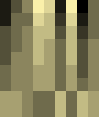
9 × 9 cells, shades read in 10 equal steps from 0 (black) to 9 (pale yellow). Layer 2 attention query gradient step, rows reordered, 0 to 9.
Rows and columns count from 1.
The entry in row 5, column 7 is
7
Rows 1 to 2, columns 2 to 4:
3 5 9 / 4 4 8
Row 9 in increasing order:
4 4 4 5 6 6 6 7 7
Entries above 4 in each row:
4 3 4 5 6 6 6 6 6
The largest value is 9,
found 2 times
